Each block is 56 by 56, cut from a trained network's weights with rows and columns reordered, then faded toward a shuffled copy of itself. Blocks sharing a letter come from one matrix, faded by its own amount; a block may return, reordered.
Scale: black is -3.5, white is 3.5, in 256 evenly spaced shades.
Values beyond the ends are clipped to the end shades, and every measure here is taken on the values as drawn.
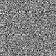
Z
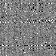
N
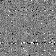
N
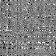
N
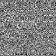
Z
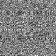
Z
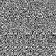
Z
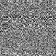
Z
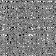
N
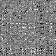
N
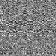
Z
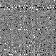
N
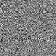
Z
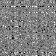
N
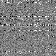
N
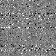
N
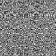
Z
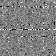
N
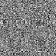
Z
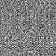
Z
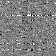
N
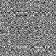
Z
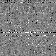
N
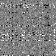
N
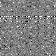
N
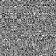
Z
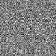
Z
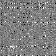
N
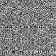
Z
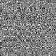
Z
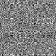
Z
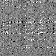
N
